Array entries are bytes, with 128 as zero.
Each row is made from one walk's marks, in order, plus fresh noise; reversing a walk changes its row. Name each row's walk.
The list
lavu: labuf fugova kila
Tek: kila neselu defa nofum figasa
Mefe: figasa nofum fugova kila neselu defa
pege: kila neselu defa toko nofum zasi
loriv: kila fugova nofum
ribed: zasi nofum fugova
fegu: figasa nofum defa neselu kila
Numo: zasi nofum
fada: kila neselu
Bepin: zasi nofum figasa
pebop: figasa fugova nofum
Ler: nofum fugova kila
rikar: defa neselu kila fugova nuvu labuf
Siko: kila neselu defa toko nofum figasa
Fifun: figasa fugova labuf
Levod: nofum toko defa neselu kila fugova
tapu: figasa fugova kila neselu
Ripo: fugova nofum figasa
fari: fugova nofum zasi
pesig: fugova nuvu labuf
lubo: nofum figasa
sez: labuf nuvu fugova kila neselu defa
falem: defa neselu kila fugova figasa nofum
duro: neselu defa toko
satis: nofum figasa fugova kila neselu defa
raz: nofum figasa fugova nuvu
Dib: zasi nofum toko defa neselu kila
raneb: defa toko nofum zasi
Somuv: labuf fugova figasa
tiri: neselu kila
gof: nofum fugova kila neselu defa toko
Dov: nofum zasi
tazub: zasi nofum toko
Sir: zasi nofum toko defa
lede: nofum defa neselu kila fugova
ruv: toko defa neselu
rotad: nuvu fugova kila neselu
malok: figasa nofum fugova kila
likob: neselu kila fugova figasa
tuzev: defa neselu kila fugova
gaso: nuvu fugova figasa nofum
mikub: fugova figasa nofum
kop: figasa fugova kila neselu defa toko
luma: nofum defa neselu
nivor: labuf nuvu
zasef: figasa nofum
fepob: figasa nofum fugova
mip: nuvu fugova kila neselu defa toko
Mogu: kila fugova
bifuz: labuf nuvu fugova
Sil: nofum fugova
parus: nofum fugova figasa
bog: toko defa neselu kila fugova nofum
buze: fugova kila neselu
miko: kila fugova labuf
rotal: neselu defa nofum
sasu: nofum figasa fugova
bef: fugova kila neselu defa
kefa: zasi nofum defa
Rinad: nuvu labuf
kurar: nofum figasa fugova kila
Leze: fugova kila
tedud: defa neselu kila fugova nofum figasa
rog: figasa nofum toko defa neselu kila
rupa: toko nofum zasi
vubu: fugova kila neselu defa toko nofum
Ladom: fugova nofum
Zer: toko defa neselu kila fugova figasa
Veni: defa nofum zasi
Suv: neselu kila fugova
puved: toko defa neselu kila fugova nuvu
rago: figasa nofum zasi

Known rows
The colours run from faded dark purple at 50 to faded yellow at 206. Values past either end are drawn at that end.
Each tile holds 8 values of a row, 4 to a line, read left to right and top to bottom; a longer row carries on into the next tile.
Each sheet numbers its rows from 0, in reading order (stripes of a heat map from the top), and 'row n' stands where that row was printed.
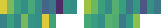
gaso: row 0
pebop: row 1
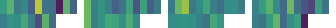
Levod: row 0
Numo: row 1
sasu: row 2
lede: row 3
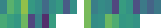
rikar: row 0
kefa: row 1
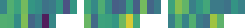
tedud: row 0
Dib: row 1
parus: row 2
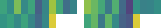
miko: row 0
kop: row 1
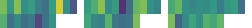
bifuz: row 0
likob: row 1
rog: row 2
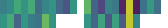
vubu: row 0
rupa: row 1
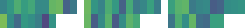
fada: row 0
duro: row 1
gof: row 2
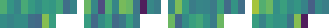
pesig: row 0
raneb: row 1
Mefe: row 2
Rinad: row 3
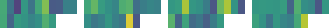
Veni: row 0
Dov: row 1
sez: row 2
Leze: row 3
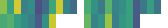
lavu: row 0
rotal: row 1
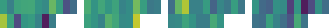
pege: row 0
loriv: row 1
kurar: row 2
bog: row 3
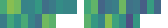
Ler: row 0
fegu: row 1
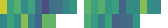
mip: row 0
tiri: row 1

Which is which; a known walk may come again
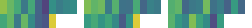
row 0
kop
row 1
Fifun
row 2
fegu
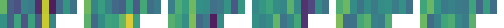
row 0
rupa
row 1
Sir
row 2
tedud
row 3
luma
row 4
fepob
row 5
malok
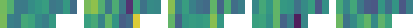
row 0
zasef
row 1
tapu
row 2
tazub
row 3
tuzev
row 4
ribed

